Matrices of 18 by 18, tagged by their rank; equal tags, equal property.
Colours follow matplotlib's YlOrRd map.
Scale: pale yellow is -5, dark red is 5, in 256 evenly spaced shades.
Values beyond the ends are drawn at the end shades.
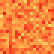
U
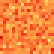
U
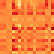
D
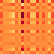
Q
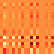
Q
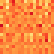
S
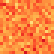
U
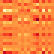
D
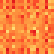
S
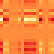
Q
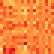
S
